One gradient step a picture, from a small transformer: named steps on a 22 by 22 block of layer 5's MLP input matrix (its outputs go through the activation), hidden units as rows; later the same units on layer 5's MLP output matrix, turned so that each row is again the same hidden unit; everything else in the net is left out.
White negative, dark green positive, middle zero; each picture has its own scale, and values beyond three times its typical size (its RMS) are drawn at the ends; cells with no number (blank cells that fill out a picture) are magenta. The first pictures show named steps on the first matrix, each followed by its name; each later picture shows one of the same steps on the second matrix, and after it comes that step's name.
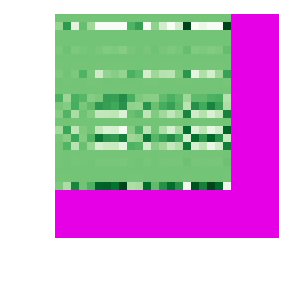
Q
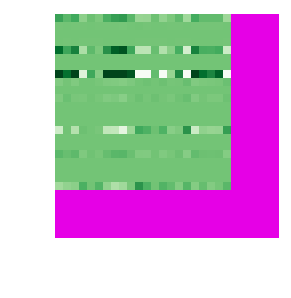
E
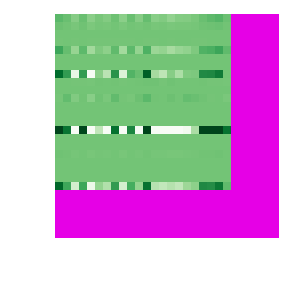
E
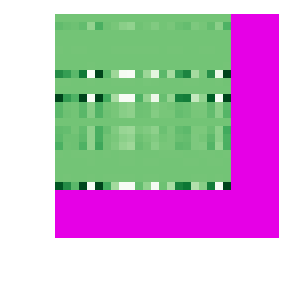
Q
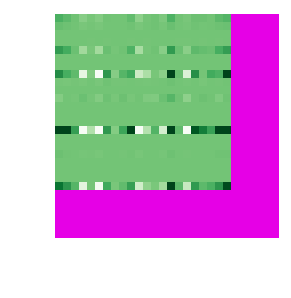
E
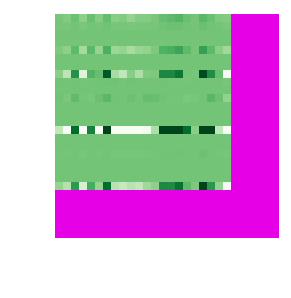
E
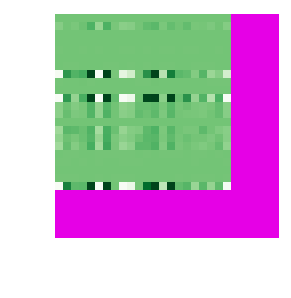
Q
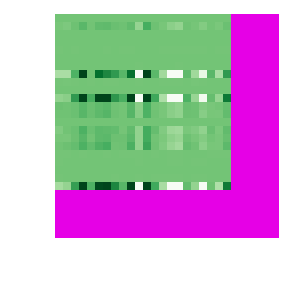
Q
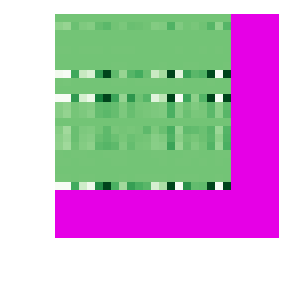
Q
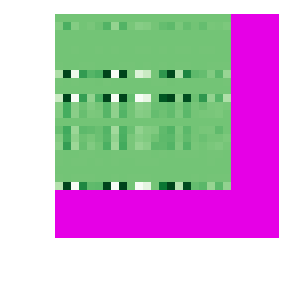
Q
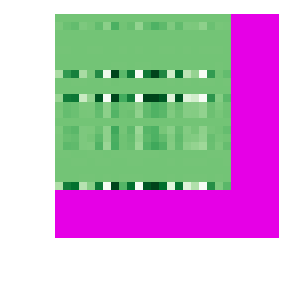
Q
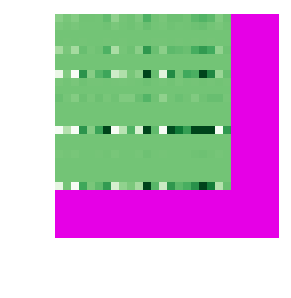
E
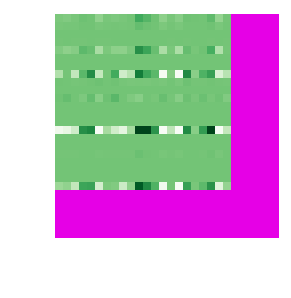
E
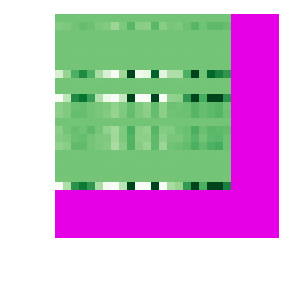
Q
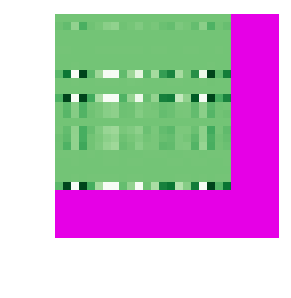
Q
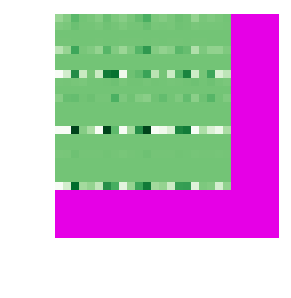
E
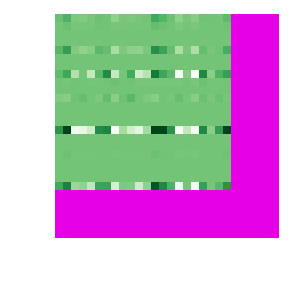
E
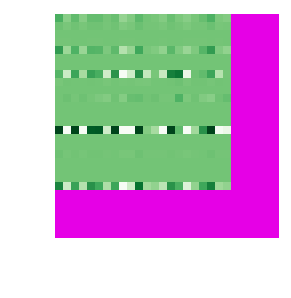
E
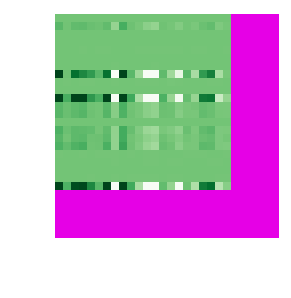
Q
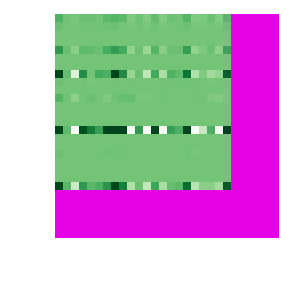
E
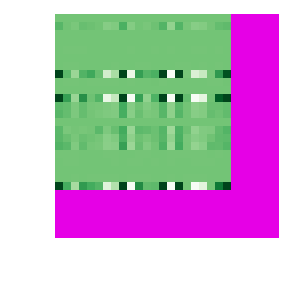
Q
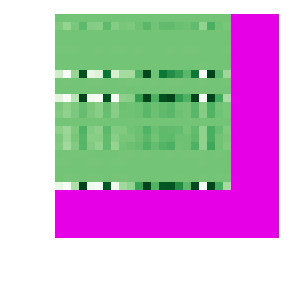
Q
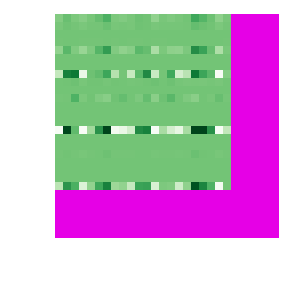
E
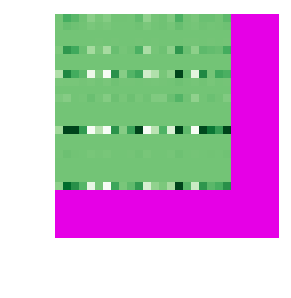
E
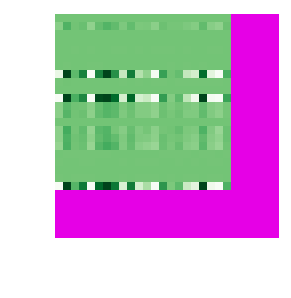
Q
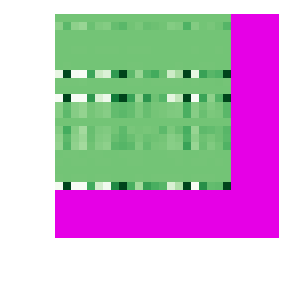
Q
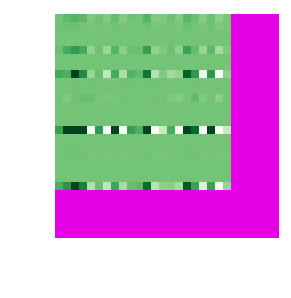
E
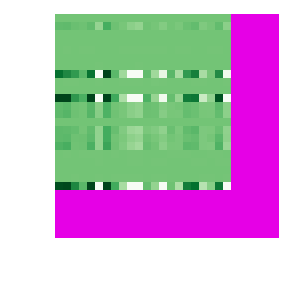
Q
